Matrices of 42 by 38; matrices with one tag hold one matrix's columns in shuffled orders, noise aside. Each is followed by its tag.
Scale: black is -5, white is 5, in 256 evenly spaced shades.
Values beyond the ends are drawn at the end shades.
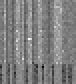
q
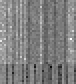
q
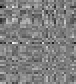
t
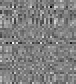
t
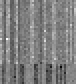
q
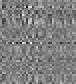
t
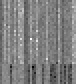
q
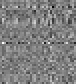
t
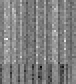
q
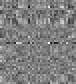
t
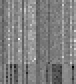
q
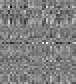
t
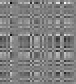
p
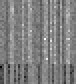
q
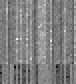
q
